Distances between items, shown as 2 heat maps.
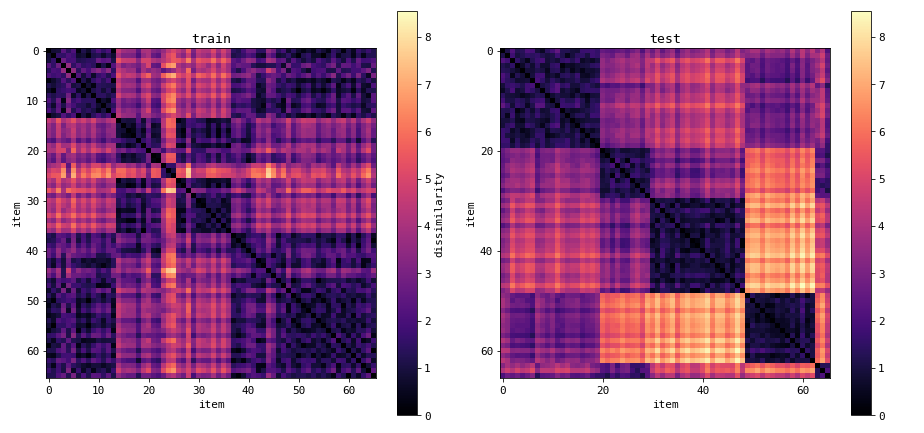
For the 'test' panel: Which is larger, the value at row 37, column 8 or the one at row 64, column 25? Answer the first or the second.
the first
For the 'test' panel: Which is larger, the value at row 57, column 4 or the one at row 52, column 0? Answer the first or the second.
the second
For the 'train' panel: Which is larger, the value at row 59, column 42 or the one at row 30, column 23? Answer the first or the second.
the second
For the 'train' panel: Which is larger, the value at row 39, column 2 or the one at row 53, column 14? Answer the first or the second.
the second
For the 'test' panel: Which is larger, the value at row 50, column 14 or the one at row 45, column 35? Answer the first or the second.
the first
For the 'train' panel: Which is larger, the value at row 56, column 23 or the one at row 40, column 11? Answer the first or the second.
the first
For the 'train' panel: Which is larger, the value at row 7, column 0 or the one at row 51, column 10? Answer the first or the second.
the second
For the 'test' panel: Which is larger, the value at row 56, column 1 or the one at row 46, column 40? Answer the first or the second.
the first
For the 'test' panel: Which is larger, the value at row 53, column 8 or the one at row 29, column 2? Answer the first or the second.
the second
